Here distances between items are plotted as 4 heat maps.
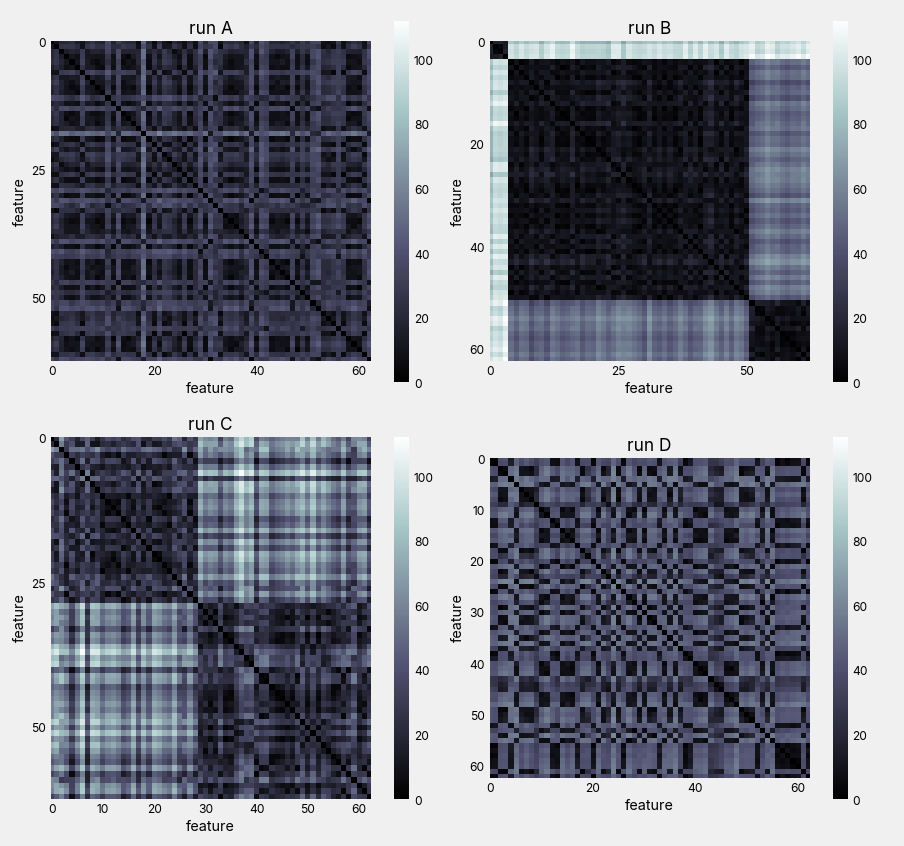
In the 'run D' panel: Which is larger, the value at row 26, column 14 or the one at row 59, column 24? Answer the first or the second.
the second
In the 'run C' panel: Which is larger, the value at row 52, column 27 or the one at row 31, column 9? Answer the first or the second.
the second
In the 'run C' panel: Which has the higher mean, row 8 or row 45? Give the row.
8
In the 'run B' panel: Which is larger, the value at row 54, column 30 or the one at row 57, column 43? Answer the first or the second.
the second
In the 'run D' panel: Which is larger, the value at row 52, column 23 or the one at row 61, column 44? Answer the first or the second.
the first
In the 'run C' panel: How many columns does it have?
63
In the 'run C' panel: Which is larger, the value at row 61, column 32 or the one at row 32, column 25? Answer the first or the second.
the second
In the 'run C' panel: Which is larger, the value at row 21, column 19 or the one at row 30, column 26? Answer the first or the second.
the second
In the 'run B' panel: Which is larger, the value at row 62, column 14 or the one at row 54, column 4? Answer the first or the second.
the second
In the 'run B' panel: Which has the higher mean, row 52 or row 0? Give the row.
0
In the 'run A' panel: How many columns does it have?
63
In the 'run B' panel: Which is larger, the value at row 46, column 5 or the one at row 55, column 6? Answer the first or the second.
the second
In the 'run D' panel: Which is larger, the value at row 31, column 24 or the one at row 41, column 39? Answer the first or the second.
the first
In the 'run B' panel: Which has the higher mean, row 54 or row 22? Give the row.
54
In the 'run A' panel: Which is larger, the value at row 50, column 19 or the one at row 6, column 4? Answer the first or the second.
the second
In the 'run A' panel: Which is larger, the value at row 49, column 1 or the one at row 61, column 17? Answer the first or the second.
the first
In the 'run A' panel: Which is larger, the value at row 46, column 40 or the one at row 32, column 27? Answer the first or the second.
the second
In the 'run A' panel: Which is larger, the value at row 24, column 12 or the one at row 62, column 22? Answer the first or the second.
the second
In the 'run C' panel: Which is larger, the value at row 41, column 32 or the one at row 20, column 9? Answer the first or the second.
the first
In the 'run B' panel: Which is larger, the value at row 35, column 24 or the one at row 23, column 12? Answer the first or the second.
the second
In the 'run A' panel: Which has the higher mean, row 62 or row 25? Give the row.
62
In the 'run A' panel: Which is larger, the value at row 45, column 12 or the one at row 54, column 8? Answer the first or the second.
the second
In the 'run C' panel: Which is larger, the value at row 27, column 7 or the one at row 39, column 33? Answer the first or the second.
the second
